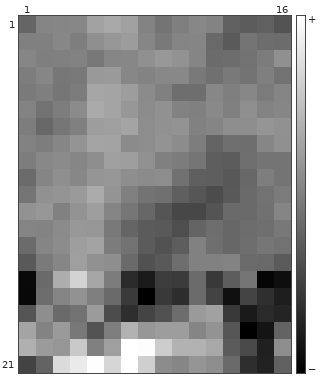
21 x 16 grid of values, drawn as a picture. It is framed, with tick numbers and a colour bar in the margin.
The top part is calmer, up to a seam about 70% of the way down. The halves do not mirror each other. The ninth with the lowest average is the bottom right. The distribution is heavy-tailed on both sides.
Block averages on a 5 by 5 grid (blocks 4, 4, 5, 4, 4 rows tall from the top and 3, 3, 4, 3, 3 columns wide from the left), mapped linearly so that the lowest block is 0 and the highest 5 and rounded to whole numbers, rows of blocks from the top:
3 4 4 3 3 / 3 5 4 3 4 / 4 4 3 2 3 / 2 4 1 2 1 / 4 5 5 4 0
